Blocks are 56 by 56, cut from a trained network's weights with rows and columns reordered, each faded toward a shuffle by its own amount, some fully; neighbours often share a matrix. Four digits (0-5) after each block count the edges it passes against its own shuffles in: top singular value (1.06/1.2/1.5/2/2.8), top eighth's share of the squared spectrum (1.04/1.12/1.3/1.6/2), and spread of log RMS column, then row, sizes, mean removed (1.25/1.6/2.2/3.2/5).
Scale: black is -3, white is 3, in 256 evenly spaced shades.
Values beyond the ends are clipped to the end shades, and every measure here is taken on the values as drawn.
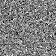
0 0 0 0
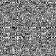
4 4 1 2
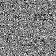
2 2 0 1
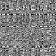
4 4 1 3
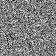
0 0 0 0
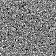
0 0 0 0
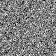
1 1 0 0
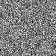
3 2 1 0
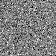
1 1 0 0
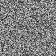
2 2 0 0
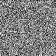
2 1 0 0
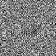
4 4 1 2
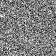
2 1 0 0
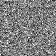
2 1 0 0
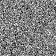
0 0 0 0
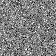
0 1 0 0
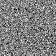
1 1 0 0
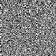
3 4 2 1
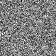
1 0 0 0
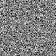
3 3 1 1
